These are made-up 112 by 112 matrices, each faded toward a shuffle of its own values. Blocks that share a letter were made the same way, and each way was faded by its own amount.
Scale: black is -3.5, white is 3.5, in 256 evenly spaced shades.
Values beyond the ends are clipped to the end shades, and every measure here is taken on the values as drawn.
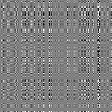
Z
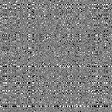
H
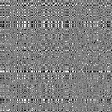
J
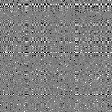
J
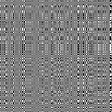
Z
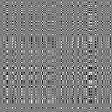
Z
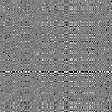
J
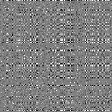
J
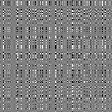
Z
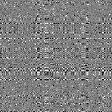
H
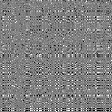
J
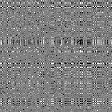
J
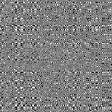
H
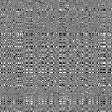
J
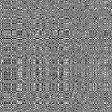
J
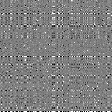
J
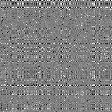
J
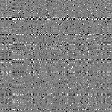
H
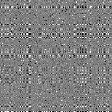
J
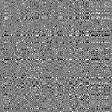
H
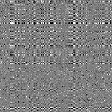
J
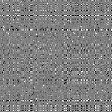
J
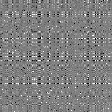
J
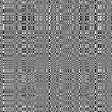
Z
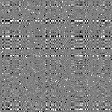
J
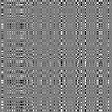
Z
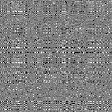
H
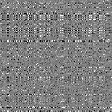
H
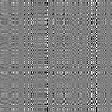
Z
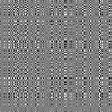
Z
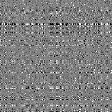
H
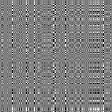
Z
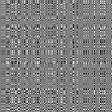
Z
